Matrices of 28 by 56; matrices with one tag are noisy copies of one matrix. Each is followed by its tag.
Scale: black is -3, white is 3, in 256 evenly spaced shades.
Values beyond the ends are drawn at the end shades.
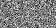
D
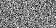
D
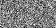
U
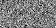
U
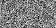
U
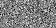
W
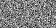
D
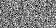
D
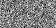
U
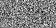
W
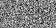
W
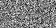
W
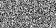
W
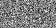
W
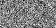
U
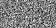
W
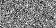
U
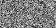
U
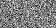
D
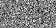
W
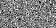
D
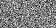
D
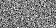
D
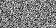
D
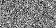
U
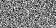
D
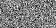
D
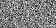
D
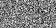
W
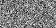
U
